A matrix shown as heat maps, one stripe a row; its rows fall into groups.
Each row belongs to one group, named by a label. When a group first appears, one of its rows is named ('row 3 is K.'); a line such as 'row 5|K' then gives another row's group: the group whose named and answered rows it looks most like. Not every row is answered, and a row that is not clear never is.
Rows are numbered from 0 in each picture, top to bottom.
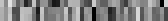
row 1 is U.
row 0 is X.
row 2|U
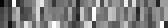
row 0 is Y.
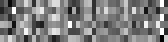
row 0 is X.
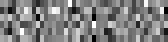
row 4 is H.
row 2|U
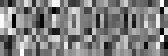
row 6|H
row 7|H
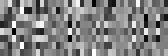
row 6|H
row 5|Y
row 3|Y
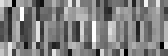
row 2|H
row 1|H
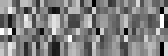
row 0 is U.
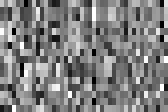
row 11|U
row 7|U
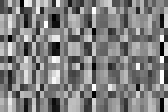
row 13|U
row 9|U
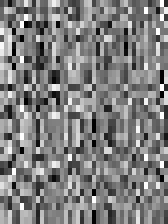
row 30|U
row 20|U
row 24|Y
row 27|U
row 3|H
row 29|H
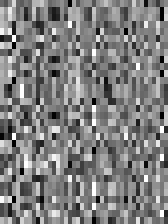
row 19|Y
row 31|U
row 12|H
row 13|H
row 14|U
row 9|U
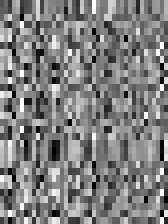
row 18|H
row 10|H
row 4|U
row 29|H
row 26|U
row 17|Y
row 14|H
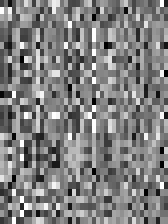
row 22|H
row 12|Y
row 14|U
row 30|H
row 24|U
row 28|H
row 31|Y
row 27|Y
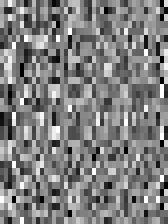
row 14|H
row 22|U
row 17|Y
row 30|Y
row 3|H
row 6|Y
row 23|Y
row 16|Y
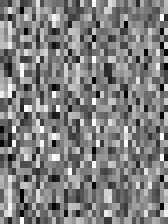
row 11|U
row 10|H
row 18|Y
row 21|U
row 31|H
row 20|Y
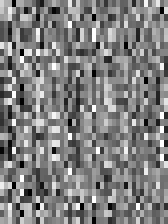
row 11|Y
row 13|Y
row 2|U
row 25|H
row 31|U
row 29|U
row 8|H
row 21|Y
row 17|Y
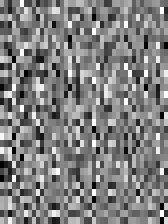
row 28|U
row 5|Y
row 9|Y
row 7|H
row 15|H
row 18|U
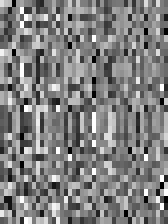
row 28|H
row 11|U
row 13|U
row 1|H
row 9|H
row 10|H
